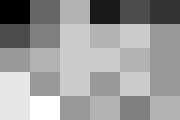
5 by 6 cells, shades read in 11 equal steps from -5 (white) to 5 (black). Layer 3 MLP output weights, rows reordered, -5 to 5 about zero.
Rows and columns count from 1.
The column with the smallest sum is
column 3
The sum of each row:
13 -7 -12 -13 -14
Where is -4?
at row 4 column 1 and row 5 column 1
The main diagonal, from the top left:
5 0 -3 -1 0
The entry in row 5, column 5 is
0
